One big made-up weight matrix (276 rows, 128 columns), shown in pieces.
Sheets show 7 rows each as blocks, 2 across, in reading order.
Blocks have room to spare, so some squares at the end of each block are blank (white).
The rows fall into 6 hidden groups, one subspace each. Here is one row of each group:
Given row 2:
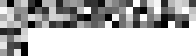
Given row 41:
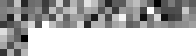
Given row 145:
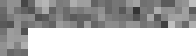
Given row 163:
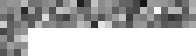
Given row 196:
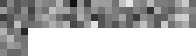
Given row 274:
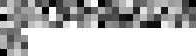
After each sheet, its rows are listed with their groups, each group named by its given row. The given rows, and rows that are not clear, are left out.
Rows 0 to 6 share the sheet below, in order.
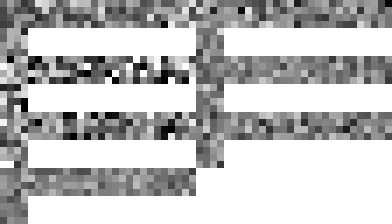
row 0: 145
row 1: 274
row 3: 2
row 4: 163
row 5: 163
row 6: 145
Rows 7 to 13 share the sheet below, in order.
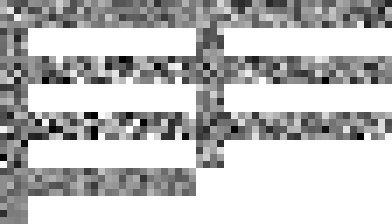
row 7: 196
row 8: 145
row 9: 196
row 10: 196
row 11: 274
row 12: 145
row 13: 274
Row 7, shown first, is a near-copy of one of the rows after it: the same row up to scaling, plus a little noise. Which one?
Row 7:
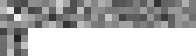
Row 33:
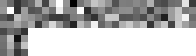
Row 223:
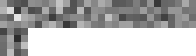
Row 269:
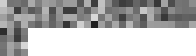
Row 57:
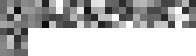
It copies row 223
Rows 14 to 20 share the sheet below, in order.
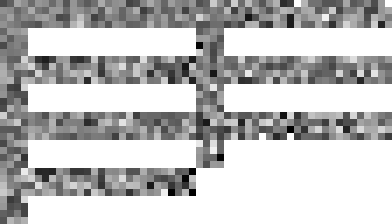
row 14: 274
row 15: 274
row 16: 145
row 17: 41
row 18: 41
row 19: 196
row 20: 145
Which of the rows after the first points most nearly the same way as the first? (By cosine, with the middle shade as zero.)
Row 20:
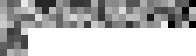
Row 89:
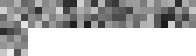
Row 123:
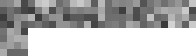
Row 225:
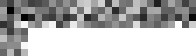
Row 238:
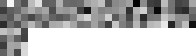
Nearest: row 238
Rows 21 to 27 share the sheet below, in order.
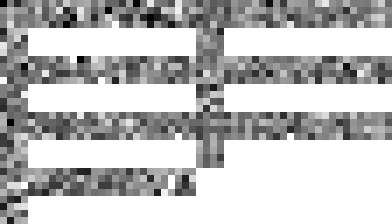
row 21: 163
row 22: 196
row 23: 163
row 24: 41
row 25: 41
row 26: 196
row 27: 41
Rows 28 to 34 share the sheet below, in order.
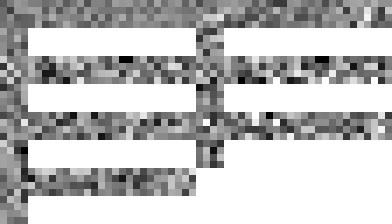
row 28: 196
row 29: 41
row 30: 196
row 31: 196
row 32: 163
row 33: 196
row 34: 145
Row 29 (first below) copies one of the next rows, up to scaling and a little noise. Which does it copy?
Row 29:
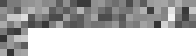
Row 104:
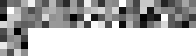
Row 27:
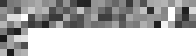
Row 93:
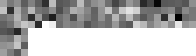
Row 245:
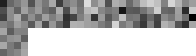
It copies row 27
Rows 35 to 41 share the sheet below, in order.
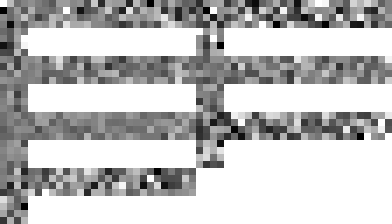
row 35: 163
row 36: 196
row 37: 196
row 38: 274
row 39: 145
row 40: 145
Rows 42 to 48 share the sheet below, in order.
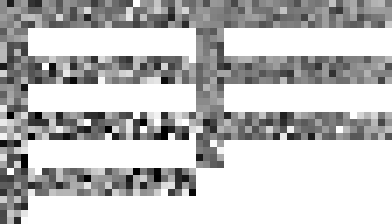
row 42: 2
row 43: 2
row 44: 274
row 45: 145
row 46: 2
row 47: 41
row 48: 2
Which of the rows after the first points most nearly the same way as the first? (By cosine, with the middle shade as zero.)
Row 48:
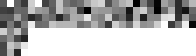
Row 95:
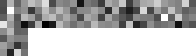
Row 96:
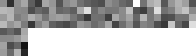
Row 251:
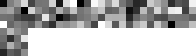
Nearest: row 251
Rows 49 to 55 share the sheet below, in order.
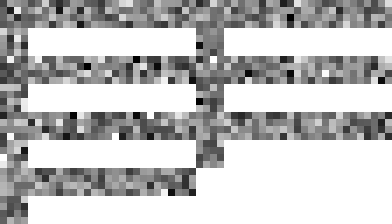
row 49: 196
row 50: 274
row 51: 2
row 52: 274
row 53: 163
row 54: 145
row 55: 145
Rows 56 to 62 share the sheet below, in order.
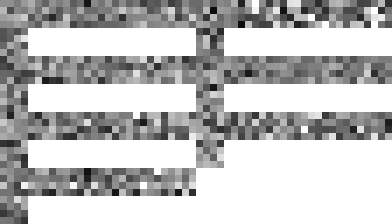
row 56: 41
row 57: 196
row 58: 196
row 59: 41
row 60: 2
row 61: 41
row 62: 41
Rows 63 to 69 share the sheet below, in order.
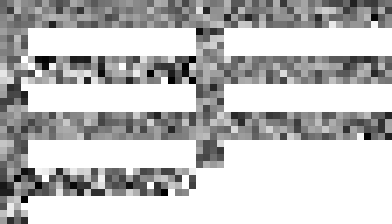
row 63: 196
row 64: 41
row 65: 145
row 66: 41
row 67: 41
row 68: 145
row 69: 145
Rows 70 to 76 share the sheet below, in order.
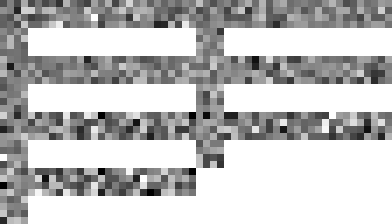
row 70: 145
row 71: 274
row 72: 41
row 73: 196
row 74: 274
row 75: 2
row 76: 274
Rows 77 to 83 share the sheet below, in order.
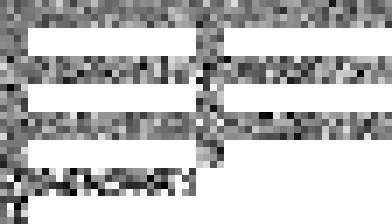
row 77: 196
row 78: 2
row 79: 2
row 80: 41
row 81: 163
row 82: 163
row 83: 196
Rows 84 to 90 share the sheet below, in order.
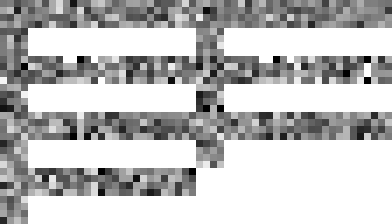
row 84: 196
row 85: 41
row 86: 163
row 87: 163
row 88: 163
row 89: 163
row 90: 274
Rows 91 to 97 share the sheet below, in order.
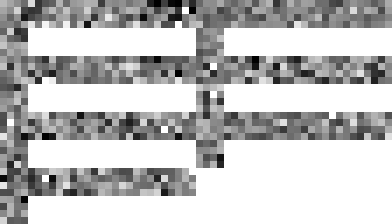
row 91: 41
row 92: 163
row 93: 41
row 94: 196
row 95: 41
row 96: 2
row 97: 274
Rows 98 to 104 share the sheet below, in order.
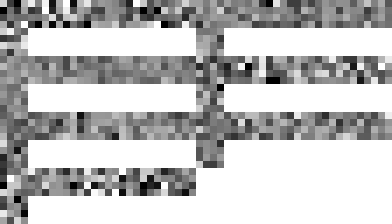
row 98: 274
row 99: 163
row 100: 274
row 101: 274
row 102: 163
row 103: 274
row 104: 41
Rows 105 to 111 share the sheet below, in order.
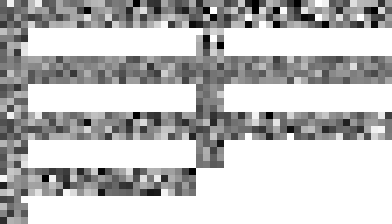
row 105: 2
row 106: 196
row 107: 41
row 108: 163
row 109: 2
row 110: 196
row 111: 274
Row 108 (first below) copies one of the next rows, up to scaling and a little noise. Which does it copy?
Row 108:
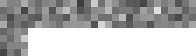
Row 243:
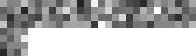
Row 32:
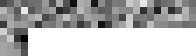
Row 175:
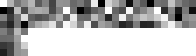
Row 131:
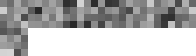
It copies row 243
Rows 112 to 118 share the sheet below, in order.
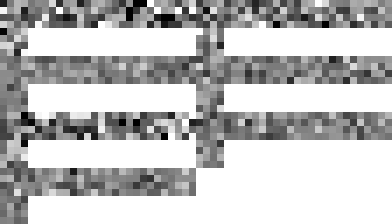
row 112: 163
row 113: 196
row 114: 145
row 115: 163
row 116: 145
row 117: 274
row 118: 196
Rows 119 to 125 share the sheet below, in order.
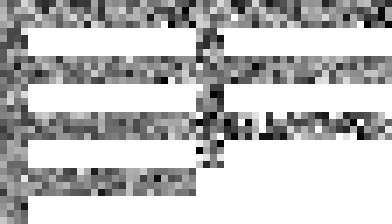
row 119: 145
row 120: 145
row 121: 145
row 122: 163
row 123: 145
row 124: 274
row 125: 163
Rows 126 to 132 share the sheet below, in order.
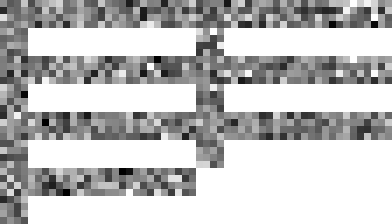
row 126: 274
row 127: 41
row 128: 41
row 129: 41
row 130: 274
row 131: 163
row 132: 196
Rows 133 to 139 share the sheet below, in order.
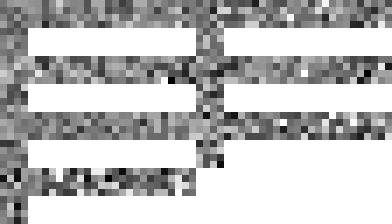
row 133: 196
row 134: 145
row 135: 145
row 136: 41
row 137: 2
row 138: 2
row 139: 196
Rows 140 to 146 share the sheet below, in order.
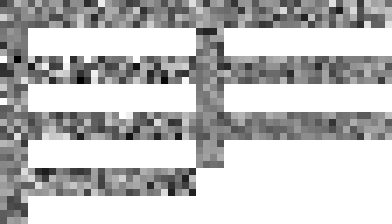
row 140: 274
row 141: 2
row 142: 274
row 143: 145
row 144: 196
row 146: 145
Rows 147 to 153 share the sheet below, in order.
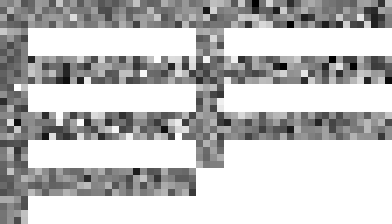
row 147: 41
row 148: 196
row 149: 41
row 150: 2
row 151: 196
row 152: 145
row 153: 2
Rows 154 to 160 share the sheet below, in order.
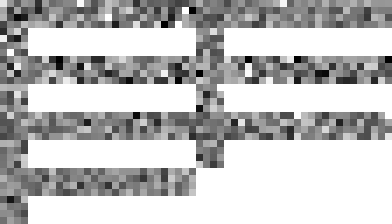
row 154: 41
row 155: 41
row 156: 196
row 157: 274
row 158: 2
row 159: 274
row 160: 2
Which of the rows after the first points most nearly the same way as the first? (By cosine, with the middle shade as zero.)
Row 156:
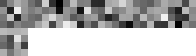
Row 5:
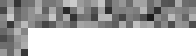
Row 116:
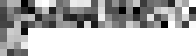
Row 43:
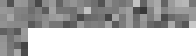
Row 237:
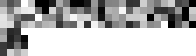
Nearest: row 43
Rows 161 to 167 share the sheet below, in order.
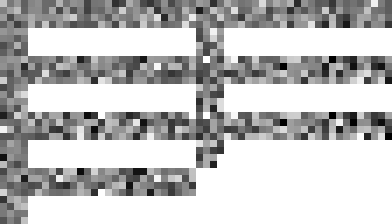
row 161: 41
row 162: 163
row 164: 2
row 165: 274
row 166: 2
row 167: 163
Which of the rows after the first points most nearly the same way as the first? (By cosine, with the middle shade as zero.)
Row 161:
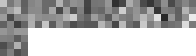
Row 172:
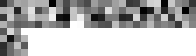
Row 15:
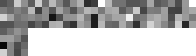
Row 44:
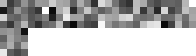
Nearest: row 44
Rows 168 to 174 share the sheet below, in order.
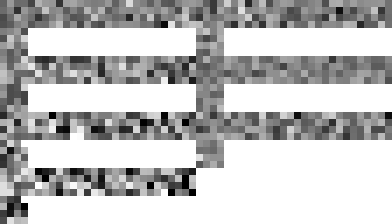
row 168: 145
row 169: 274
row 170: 145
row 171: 2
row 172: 274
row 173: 274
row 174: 145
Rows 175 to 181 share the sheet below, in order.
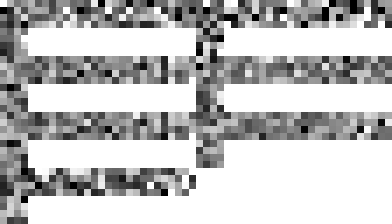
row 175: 163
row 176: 2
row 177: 2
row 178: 163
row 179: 2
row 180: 41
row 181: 145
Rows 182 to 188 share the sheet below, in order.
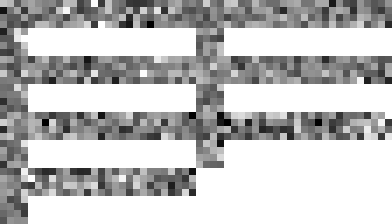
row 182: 163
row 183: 2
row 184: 41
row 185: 145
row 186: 274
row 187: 145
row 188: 145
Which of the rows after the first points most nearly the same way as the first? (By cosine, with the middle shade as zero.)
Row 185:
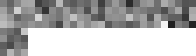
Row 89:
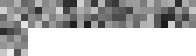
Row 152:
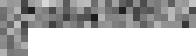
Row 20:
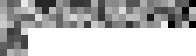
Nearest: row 20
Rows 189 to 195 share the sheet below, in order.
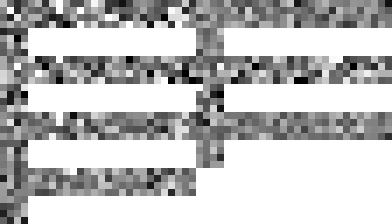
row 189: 196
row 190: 274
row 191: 145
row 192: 163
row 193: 196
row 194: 196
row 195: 163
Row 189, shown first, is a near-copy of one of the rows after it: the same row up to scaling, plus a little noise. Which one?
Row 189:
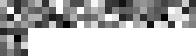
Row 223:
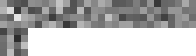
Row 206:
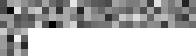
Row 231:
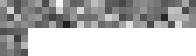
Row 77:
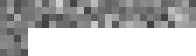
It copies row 231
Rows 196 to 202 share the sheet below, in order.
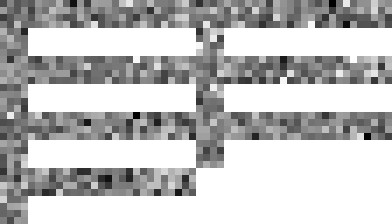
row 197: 163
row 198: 2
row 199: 41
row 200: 2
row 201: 145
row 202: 41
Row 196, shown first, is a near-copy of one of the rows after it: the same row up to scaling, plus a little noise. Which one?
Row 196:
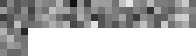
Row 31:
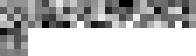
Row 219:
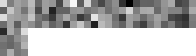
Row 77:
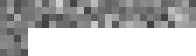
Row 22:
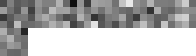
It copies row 22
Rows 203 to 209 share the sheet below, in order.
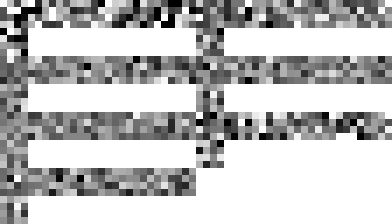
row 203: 41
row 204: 274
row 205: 2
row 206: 196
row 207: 2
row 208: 274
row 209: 196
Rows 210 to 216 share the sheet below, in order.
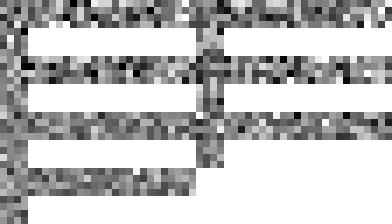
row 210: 196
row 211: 145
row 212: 145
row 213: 196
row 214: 274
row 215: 163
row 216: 2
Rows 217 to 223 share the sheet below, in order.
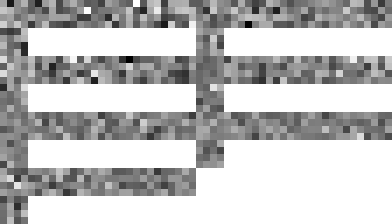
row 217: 2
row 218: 196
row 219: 196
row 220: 41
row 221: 274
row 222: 145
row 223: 196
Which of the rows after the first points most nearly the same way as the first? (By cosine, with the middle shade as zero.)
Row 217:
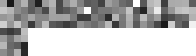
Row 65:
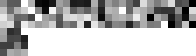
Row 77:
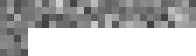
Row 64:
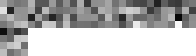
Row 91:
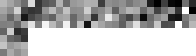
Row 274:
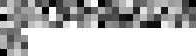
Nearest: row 274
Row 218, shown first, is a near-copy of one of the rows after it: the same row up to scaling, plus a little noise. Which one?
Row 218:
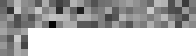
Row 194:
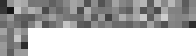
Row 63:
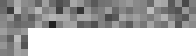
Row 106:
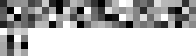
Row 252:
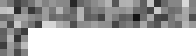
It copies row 63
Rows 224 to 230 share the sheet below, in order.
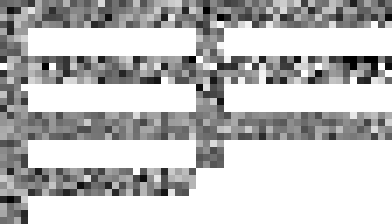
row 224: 41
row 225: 41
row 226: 274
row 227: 41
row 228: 2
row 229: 41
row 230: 2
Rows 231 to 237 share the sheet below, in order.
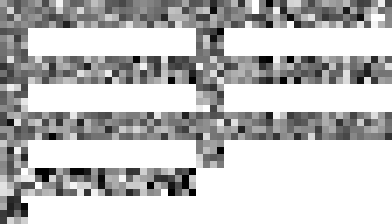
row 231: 196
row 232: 196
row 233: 2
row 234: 163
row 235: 196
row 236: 163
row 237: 145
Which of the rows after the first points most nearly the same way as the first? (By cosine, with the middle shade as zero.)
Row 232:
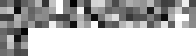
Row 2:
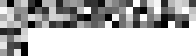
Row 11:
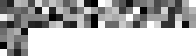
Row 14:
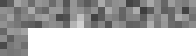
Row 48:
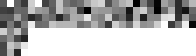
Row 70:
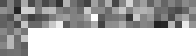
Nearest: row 48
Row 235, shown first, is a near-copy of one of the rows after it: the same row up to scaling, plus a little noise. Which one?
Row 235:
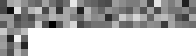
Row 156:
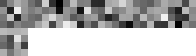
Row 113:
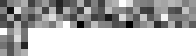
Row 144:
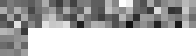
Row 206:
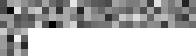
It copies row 206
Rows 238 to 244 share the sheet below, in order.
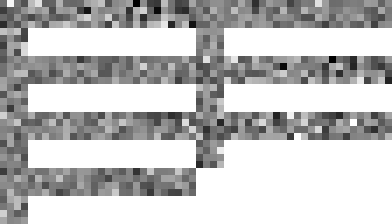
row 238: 2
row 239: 196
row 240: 41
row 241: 2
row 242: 41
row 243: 163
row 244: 163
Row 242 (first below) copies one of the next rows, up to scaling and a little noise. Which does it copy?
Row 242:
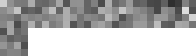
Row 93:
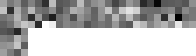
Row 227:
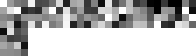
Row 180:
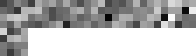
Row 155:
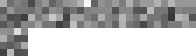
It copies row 227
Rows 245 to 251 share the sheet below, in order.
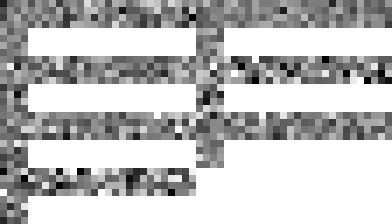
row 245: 41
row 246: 2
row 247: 196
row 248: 145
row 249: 41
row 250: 274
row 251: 163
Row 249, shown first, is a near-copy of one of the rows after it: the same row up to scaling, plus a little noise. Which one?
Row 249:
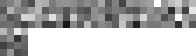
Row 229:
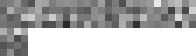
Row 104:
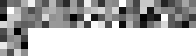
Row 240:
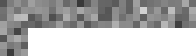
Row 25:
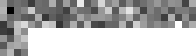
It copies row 229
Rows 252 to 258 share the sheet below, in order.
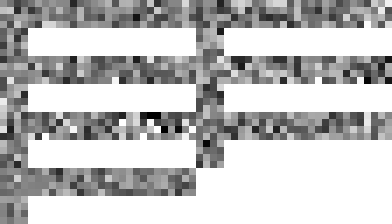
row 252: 196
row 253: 145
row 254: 163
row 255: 145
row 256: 41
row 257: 2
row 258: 196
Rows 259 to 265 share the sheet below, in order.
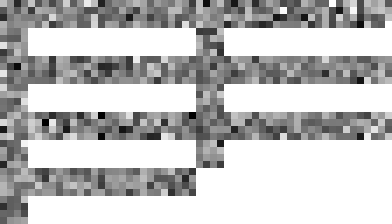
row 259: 274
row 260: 2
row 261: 41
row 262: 145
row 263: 274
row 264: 145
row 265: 145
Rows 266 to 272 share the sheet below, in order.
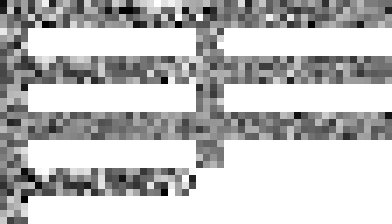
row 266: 41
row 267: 41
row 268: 145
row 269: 196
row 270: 41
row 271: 274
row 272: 145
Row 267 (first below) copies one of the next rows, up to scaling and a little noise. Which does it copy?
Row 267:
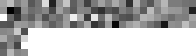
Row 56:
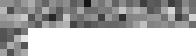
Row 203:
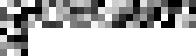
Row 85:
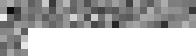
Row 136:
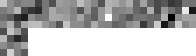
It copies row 85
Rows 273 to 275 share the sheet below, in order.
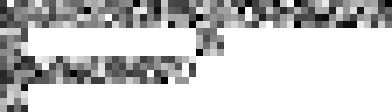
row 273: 2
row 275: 145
